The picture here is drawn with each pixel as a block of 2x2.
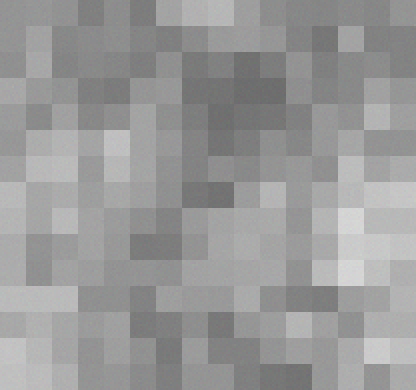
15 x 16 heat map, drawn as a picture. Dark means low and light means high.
Overall the values sit about 60% of the way up the scale. No regular stripes run through it. The field is mottled with small blotches. The bottom right is the roughest part.
